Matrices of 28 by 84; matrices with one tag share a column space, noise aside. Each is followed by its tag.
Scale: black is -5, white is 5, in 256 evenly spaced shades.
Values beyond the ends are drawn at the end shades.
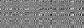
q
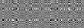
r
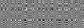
r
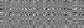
q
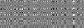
q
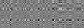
r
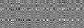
r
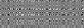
q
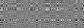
r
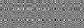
r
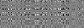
q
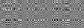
r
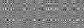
r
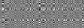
r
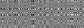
q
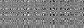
q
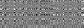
q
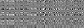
q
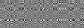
r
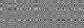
r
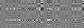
r
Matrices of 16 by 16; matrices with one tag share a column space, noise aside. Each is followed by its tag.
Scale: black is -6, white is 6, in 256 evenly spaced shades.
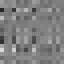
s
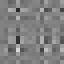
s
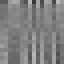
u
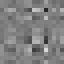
s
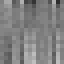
u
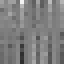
u
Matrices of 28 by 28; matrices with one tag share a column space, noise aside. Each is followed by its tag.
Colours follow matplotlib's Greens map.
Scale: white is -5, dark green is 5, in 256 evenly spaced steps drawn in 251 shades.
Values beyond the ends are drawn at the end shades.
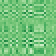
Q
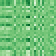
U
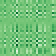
Q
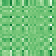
U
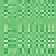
Q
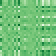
U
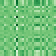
U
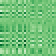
Q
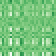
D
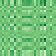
U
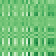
D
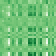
D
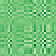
Q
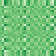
U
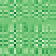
Q
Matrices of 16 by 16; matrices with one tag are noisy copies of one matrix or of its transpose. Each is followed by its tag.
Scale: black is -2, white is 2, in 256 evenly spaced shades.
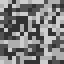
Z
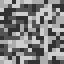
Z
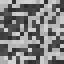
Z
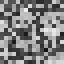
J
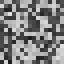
J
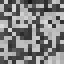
J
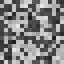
J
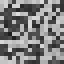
Z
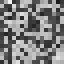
J
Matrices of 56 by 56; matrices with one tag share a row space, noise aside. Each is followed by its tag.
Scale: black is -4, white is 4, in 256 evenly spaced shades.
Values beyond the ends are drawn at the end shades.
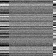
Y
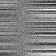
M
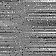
M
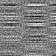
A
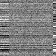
Y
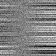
M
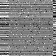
Y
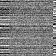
Y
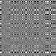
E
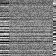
Y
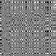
E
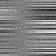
M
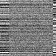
Y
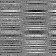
A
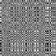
E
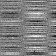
A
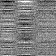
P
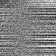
M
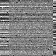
Y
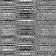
P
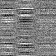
P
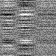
P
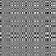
E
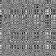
E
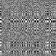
E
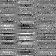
P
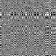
E
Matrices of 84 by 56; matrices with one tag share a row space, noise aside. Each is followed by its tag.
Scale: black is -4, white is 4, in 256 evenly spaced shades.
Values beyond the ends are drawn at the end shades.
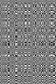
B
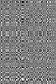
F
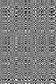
B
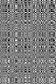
B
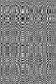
F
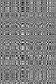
F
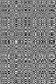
B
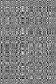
F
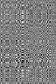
F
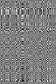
F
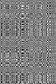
F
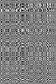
F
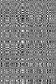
F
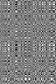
B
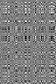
B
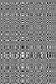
F
